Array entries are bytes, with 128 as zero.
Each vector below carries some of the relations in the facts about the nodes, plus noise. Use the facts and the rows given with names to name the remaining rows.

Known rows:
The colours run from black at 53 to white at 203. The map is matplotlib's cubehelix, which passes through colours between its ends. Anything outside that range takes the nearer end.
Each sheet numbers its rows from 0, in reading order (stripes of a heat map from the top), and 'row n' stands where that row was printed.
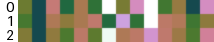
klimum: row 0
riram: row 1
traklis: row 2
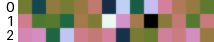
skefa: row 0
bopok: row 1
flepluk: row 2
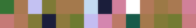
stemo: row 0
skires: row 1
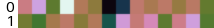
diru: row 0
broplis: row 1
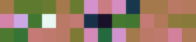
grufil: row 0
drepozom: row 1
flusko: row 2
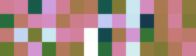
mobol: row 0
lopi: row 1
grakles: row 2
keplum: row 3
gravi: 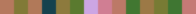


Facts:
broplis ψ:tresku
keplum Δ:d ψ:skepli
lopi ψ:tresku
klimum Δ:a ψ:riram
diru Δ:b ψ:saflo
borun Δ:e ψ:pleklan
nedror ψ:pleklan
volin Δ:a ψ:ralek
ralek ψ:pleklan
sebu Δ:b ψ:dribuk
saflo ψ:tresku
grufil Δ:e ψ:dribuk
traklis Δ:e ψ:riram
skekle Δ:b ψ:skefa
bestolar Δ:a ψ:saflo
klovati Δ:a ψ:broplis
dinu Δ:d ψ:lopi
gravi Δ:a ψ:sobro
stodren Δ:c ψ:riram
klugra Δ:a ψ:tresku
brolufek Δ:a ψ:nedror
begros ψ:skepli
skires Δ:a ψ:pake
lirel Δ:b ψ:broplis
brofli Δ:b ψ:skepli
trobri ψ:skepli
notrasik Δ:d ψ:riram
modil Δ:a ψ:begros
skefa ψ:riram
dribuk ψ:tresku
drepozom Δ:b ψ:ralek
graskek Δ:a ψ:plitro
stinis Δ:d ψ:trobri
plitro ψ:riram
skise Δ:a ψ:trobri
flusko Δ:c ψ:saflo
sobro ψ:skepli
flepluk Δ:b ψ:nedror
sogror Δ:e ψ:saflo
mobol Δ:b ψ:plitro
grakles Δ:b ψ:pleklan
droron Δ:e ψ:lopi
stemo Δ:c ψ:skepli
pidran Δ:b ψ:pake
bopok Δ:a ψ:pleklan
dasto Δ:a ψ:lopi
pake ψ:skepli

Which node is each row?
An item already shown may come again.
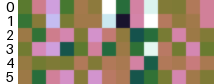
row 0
keplum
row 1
stemo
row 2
pleklan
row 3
skepli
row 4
dinu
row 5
pleklan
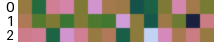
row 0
pleklan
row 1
graskek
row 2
mobol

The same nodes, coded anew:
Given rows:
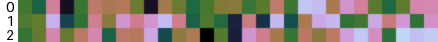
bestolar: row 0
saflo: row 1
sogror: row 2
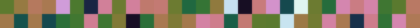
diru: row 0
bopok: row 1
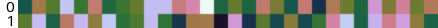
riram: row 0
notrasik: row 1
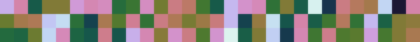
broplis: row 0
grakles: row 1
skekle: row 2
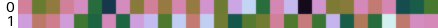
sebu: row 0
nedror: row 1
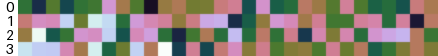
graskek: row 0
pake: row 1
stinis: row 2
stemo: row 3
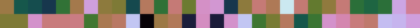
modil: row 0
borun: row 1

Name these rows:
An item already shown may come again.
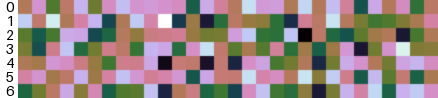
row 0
lopi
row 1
flusko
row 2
mobol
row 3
skefa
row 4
borun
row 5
lopi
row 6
traklis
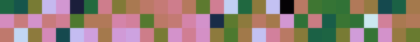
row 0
mobol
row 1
pleklan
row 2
skepli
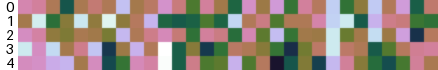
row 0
tresku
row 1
dinu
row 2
tresku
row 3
flusko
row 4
stodren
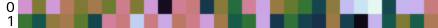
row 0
grufil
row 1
plitro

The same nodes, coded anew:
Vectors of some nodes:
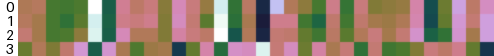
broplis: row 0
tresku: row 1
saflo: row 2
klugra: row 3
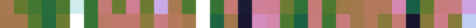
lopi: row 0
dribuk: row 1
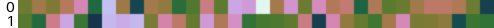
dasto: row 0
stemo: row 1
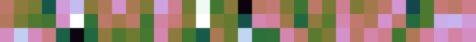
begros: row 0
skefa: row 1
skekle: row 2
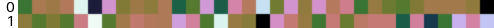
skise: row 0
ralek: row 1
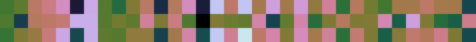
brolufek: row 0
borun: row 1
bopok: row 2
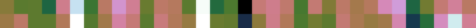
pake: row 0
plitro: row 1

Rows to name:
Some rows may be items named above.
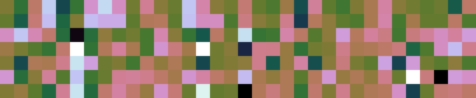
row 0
flusko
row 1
stodren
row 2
skekle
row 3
riram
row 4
traklis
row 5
notrasik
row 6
skepli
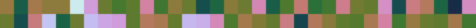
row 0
grufil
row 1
stodren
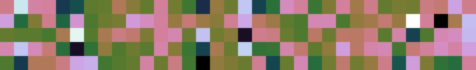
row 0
mobol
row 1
dinu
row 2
pleklan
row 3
skekle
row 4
borun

